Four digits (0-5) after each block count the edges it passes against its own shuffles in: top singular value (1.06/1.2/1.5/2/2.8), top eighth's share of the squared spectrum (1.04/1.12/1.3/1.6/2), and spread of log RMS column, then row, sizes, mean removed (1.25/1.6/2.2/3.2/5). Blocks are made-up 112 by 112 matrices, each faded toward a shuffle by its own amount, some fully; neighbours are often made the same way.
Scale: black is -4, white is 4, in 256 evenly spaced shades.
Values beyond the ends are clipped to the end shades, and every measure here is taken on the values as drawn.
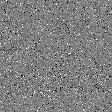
1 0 0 1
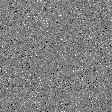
0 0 0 0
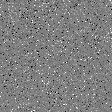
0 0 0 0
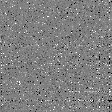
2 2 2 2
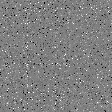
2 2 1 1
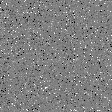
1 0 0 0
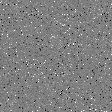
1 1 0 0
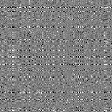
5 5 3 4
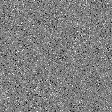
3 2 0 0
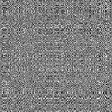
5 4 3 3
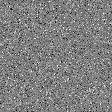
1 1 0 0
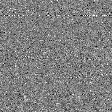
2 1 0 3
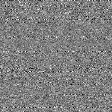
1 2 0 4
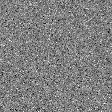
0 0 0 1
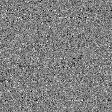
1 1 0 3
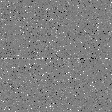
3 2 0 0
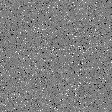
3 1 0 0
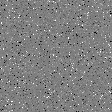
0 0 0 0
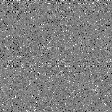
4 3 1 2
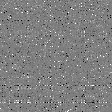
4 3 1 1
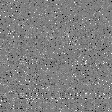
4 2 0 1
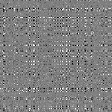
5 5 3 4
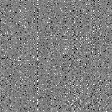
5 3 3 2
